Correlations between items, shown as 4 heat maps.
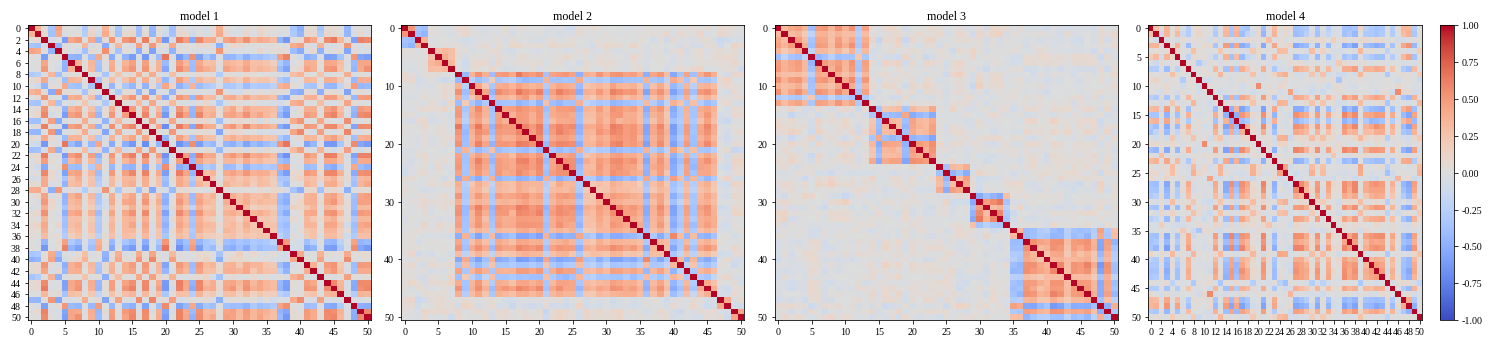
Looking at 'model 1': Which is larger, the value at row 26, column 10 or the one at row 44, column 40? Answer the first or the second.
the second
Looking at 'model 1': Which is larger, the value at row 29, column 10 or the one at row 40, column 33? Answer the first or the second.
the second
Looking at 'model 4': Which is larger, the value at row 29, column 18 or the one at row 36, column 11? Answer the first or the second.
the first
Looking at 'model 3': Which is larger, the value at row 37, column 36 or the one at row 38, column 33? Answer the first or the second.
the second
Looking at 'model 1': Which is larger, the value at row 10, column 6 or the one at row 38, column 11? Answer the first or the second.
the second
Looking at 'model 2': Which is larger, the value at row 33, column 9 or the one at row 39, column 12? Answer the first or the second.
the second
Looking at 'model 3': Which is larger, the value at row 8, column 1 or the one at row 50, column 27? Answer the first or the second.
the first
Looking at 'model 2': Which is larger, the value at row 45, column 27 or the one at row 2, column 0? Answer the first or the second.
the first
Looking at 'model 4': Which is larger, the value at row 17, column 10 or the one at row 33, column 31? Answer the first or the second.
the second
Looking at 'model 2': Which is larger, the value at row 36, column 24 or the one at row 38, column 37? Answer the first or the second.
the second
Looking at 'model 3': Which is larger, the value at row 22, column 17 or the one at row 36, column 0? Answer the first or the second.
the first
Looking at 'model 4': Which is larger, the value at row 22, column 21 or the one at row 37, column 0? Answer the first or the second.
the first
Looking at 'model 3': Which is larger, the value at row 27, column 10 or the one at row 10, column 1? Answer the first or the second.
the second
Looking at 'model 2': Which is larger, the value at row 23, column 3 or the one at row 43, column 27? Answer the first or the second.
the first
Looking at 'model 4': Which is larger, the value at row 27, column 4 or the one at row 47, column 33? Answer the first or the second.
the first
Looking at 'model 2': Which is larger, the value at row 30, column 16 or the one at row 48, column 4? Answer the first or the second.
the first
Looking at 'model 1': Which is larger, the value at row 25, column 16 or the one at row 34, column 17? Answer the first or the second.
the second
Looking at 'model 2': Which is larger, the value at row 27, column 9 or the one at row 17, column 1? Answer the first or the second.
the second
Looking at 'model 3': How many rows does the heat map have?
51
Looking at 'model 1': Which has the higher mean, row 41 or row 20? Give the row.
41
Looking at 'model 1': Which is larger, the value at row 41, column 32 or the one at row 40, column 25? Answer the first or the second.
the first
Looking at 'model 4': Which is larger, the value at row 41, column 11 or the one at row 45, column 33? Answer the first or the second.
the second
